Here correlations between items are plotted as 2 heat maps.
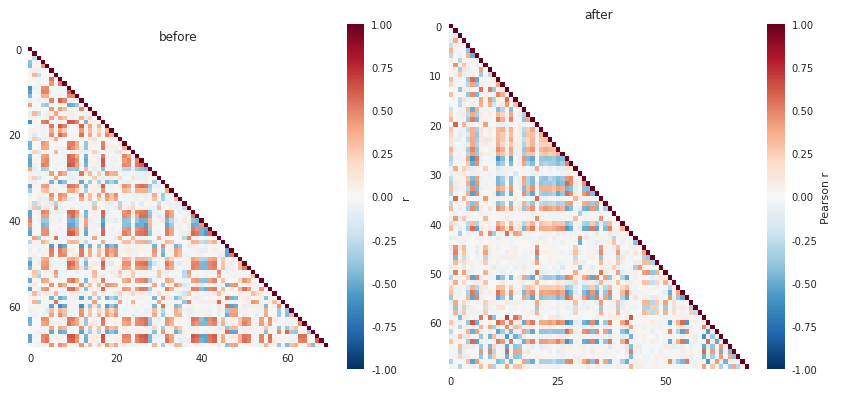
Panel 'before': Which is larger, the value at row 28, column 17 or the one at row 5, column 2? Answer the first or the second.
the second
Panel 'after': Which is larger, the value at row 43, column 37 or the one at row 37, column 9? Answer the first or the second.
the second
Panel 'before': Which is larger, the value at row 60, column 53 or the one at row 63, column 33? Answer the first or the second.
the second
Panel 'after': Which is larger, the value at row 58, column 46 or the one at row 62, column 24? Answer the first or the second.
the first
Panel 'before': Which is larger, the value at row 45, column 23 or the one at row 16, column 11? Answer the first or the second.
the first
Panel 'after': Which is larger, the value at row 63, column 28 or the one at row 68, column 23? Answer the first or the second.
the first
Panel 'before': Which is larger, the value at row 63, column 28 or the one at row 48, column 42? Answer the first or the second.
the second
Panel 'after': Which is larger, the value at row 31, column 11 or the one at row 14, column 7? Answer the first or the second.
the second
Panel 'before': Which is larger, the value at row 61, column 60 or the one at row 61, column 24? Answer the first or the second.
the second
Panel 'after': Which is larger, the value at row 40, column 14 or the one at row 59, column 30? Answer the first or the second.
the first
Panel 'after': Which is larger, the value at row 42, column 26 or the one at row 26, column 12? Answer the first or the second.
the second
